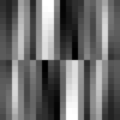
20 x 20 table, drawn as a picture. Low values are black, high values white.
Grain: streaks running down. Symmetry: a half turn. Slope: none. Average level on the scale: 40%.
